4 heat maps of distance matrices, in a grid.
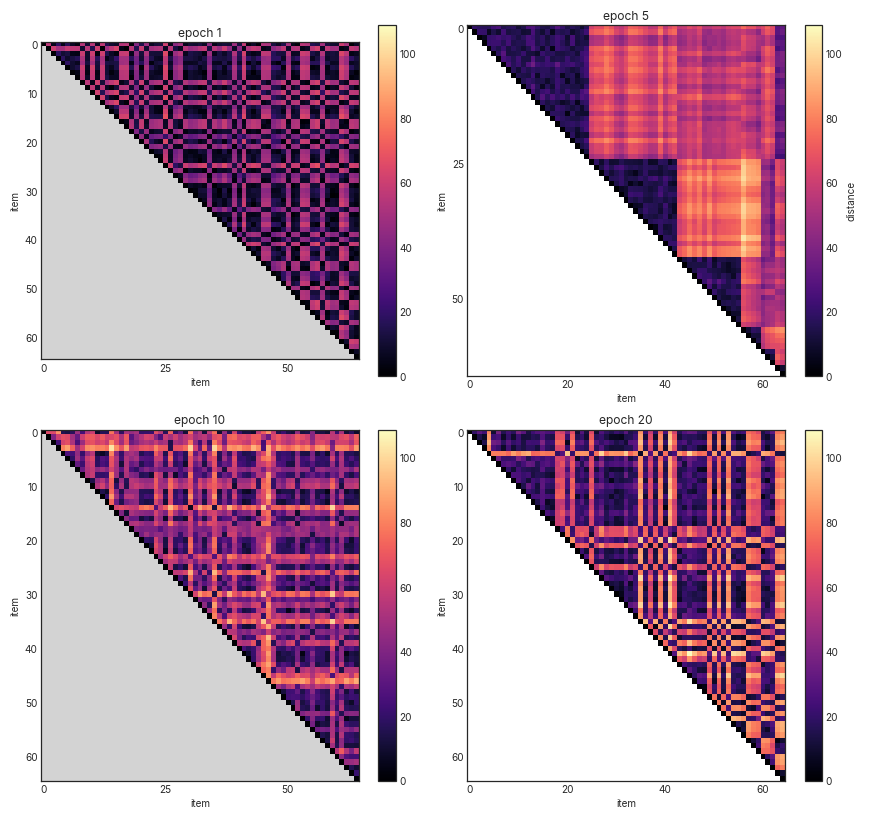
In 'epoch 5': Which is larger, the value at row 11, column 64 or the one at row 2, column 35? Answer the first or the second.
the second
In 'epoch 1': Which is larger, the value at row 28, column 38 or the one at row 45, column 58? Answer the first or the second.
the second
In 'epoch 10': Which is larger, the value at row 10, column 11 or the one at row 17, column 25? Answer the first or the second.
the first
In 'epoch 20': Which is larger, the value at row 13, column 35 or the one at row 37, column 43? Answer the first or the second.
the first
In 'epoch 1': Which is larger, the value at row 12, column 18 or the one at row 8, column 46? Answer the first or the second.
the first
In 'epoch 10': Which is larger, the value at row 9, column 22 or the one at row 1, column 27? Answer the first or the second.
the second
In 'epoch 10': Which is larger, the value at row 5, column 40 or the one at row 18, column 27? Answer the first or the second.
the second
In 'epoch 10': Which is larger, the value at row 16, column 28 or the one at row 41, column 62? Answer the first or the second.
the first
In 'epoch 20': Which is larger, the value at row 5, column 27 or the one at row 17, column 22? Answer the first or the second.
the first
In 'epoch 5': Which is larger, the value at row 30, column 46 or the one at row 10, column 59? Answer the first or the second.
the first
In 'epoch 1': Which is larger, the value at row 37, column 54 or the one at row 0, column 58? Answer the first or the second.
the first
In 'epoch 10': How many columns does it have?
65
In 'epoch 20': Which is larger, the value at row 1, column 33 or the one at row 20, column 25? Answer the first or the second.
the second
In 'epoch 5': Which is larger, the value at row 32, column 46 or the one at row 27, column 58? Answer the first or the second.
the second
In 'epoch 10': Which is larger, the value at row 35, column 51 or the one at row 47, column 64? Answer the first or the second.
the first
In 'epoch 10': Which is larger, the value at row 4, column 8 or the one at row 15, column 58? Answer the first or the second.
the second
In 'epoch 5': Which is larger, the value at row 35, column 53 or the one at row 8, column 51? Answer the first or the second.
the first
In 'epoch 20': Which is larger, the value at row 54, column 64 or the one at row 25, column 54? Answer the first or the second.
the first
